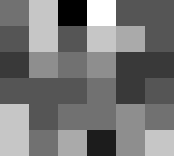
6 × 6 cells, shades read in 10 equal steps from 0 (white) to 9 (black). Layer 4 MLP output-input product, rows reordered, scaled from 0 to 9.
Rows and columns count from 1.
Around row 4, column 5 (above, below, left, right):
7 4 5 6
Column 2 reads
2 2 4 6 6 5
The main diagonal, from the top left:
5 2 5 5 4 2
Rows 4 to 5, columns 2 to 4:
6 6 5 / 6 5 5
